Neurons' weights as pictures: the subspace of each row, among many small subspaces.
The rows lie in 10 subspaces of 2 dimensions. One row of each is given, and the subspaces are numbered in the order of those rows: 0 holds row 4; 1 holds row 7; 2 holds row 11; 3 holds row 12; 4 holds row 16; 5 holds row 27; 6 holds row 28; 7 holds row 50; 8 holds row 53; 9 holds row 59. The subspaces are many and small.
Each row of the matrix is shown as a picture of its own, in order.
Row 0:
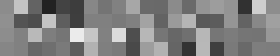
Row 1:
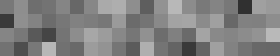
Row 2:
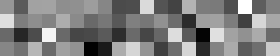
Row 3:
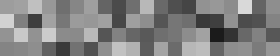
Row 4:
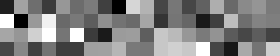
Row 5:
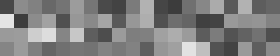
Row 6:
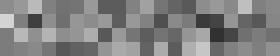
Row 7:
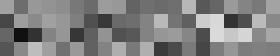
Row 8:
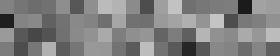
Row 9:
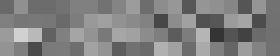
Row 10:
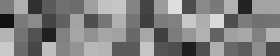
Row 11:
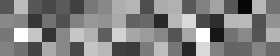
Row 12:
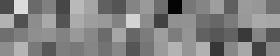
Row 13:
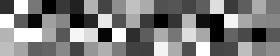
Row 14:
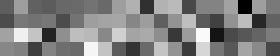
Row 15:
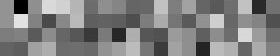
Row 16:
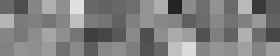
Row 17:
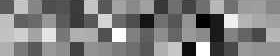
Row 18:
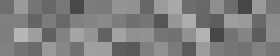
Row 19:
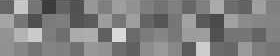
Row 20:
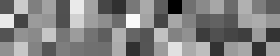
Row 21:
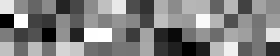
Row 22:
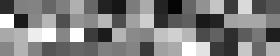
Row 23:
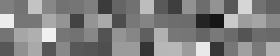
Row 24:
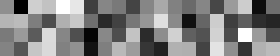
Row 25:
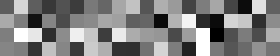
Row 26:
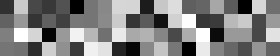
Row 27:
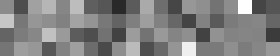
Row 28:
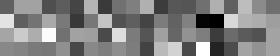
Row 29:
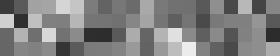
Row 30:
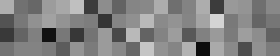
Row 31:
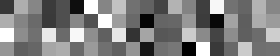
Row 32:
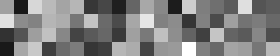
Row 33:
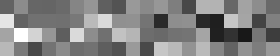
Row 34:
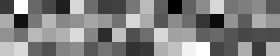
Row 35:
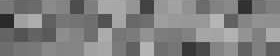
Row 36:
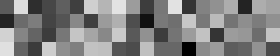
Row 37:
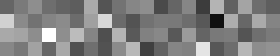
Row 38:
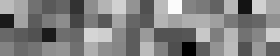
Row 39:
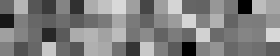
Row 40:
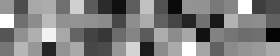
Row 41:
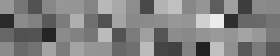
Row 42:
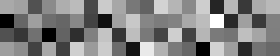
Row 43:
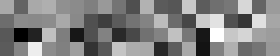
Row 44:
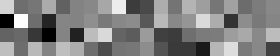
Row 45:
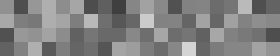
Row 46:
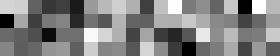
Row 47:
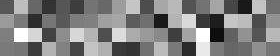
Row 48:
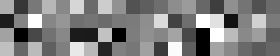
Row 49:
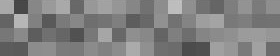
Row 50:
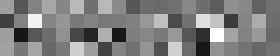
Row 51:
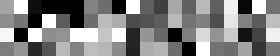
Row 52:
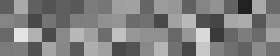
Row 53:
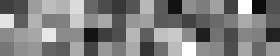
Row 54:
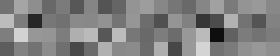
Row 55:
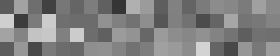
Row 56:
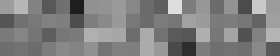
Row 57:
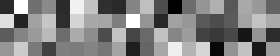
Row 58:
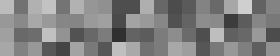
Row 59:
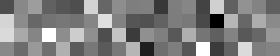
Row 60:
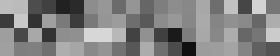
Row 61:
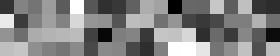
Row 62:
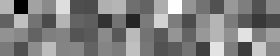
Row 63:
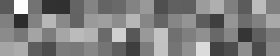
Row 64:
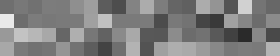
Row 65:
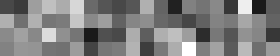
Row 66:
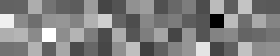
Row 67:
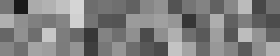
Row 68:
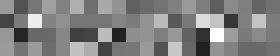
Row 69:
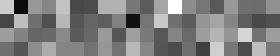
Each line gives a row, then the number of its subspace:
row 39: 5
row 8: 5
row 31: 9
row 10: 6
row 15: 4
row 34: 4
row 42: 9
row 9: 1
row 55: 0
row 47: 2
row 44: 0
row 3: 7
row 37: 9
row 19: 5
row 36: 6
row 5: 8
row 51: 0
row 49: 4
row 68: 7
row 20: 3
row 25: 2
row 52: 2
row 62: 3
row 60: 0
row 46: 8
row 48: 7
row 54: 7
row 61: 4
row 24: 3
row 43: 1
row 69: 3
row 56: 4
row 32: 6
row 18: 2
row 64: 1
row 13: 5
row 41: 6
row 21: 0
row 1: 5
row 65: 8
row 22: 8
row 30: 9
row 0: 8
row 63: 4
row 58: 7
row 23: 6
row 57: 3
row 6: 7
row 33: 1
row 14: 1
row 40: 5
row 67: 3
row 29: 0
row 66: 9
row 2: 1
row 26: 2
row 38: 8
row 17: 6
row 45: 9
